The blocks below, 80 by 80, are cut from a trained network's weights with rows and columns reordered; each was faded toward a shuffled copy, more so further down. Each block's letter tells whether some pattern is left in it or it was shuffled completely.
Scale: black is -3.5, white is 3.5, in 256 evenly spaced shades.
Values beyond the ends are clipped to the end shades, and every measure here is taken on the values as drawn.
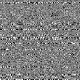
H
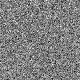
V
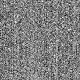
H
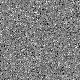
V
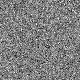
V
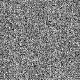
H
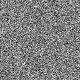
V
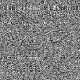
H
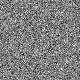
V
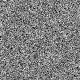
V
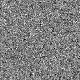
H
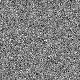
V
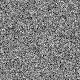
V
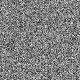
H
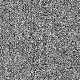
H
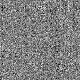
H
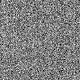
H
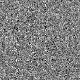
H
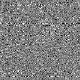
H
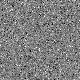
V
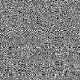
H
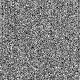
H
